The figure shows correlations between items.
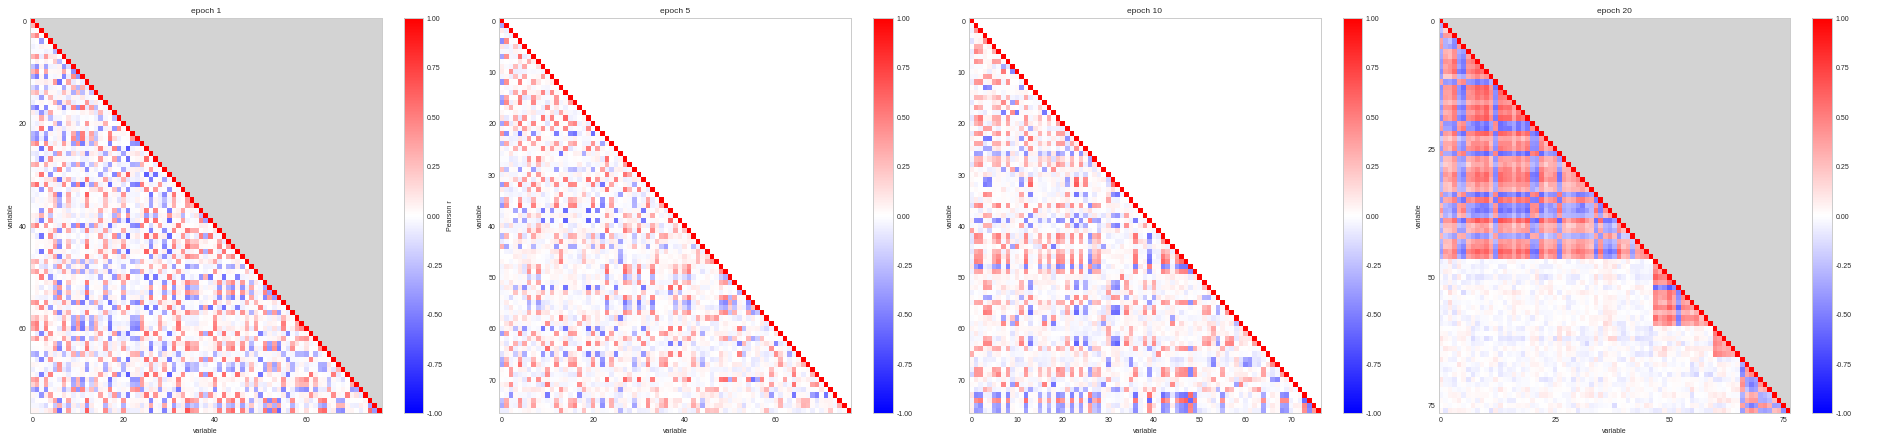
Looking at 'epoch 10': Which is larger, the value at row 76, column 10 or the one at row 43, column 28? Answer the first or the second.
the second
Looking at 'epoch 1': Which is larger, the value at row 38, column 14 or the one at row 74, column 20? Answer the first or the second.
the second
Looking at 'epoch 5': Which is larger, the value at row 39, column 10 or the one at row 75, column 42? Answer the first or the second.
the second
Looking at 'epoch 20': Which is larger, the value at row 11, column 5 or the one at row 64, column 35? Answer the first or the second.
the second
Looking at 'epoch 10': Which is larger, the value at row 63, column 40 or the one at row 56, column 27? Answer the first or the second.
the first
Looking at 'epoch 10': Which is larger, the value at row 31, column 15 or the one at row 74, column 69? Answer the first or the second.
the second
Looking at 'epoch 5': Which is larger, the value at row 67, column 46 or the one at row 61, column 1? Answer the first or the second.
the second
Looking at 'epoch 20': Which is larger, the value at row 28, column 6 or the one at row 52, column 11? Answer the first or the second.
the first
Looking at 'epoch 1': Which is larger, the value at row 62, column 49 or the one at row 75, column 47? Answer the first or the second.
the first
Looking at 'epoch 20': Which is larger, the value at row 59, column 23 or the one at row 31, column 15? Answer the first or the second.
the second
